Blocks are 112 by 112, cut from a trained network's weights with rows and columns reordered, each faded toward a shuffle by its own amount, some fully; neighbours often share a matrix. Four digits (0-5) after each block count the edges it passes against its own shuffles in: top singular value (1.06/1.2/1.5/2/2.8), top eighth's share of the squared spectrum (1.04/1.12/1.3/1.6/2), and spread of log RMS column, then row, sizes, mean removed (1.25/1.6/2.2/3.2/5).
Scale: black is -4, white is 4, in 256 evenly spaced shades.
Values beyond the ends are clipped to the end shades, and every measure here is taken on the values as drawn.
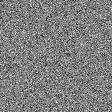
0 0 0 0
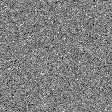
0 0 0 0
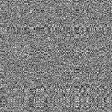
5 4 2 3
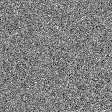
0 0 0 0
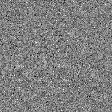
3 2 1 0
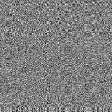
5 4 2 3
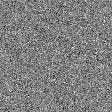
1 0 0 0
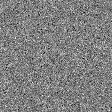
2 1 0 0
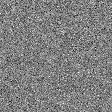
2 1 0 0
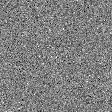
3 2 0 0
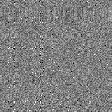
4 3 2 1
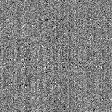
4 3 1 2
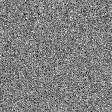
2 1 0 0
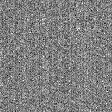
3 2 0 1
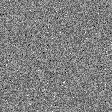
0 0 0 0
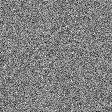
0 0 0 0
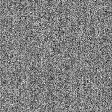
3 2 0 0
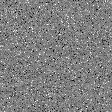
2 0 0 0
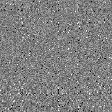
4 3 1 1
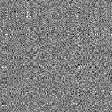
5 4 2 3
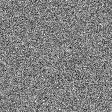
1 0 0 0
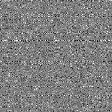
4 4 0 3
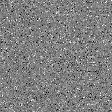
3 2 0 1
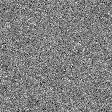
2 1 0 0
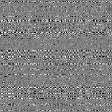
5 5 2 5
